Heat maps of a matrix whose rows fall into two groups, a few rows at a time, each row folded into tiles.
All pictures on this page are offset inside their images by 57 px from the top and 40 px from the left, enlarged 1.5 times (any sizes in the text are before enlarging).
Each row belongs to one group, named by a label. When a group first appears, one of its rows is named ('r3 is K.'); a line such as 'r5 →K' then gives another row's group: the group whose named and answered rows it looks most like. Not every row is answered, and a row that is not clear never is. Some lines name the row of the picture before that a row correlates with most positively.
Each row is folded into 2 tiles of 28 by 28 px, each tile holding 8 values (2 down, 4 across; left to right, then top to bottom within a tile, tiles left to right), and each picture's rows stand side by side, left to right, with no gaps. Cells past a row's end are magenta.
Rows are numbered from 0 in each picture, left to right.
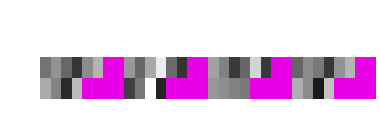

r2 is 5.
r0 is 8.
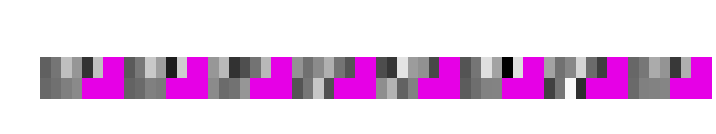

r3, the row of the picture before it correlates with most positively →1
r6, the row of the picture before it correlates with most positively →1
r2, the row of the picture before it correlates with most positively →0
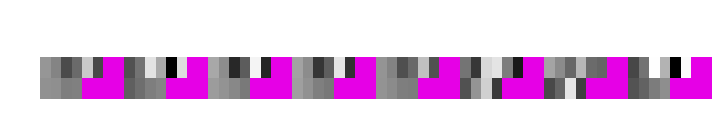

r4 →5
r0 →5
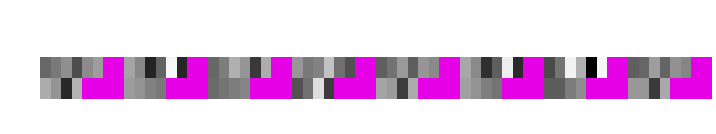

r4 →8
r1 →5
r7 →8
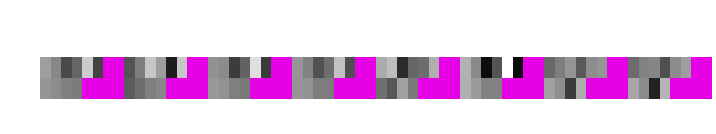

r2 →5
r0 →5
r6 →8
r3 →5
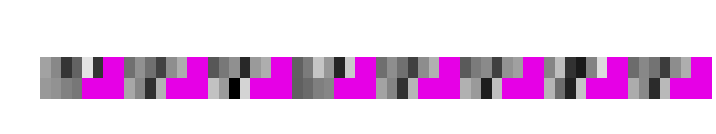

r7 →8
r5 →8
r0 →5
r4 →8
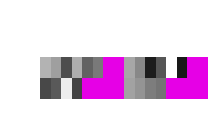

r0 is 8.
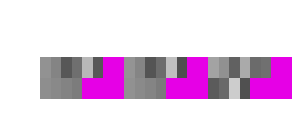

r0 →5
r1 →5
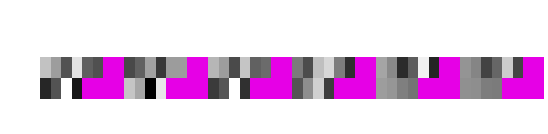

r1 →8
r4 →5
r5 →5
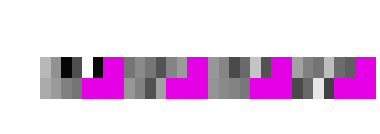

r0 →5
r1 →8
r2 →5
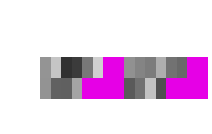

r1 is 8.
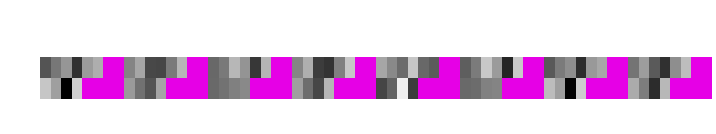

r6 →8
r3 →8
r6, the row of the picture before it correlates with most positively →0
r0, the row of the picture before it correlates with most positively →0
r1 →8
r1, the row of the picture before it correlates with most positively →0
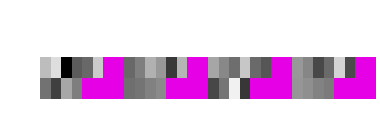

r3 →5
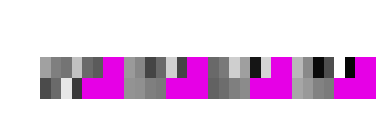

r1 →5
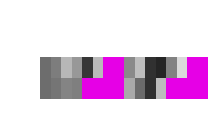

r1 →8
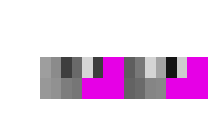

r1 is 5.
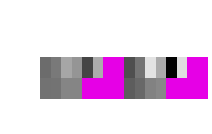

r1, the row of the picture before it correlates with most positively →1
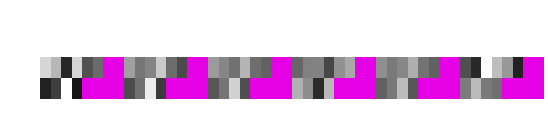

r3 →8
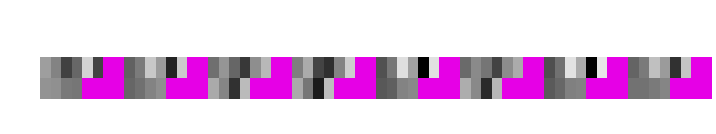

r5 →8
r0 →5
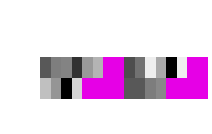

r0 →8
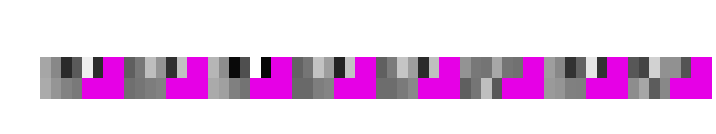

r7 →8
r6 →5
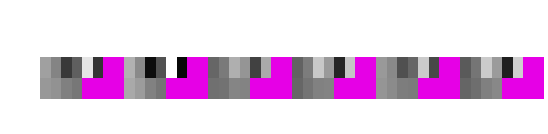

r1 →5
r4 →5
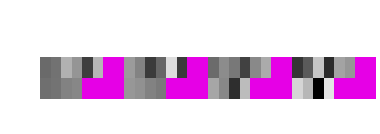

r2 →8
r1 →5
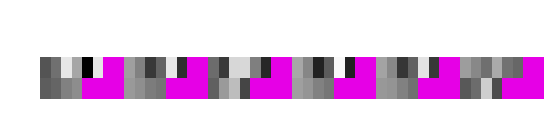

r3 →5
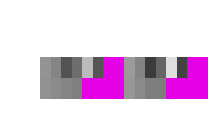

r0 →5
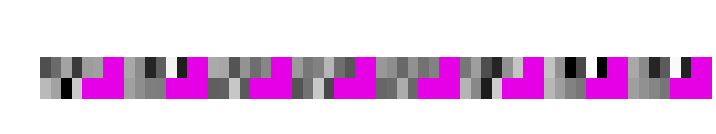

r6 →5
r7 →5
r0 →8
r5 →8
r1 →5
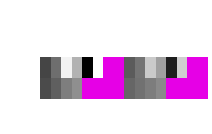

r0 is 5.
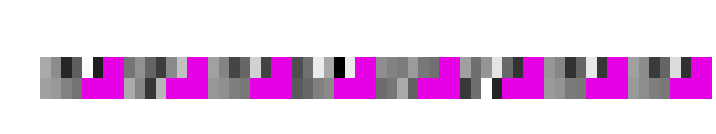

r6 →5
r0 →5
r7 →5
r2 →5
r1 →8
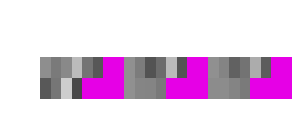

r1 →5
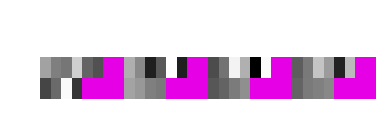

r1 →5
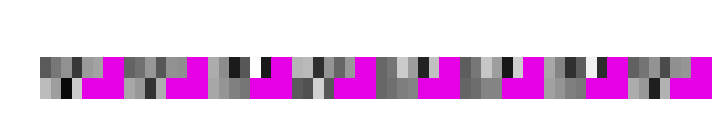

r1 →8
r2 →5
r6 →5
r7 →8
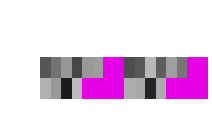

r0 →8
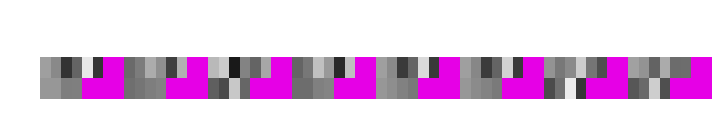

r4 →5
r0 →5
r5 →5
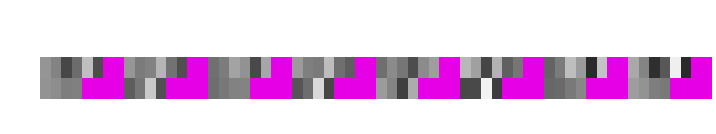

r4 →8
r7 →5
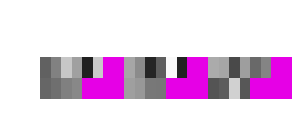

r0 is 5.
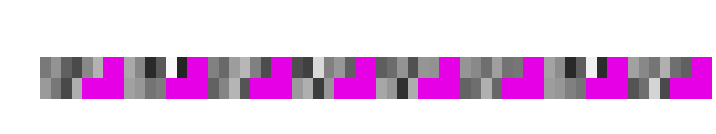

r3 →8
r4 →8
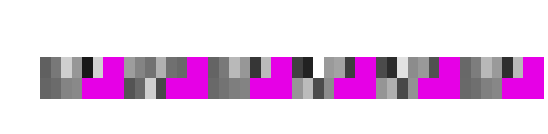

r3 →8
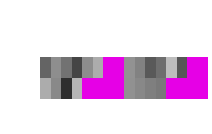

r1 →5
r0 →8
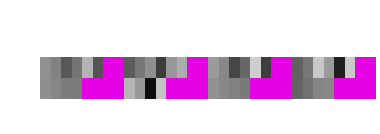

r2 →5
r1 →8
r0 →5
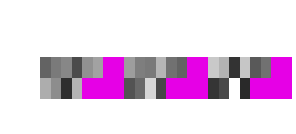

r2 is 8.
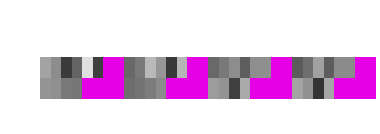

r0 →5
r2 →8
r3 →8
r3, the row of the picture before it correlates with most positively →0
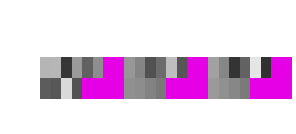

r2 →5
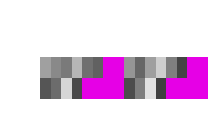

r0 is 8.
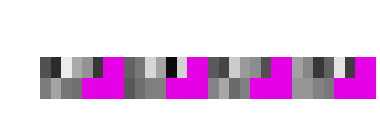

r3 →5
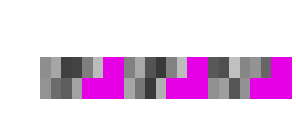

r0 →8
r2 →8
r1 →8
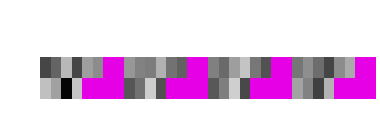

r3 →8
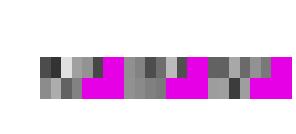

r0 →8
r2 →8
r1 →5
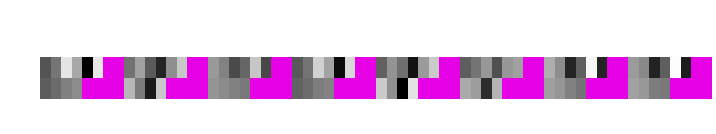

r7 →5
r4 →8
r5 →8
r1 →8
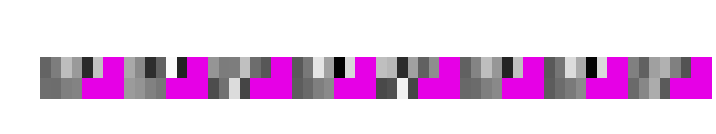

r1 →5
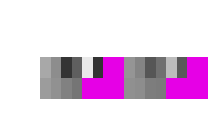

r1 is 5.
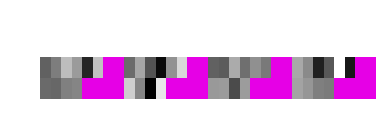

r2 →8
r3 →5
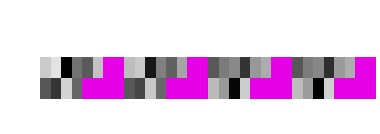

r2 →8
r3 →8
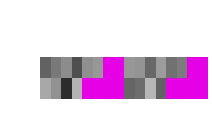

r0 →8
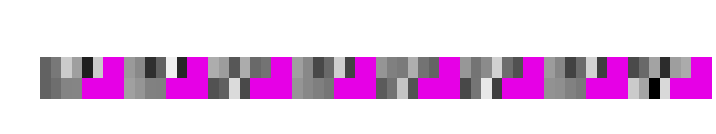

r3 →5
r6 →5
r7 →8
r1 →5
